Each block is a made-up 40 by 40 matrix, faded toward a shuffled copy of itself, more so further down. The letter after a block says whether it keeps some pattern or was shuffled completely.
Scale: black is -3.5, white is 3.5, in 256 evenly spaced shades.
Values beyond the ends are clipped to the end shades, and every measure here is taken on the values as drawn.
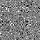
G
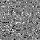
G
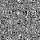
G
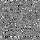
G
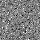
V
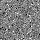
V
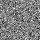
V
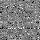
G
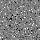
V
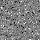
V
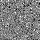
V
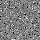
V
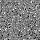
V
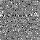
G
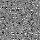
G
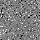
G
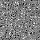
G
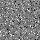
V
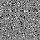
G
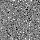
V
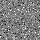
V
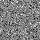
V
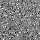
G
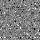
G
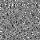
G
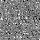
G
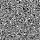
G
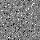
V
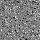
V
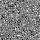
G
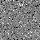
V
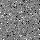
V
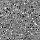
G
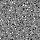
V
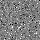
V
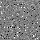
G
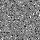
V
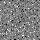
V
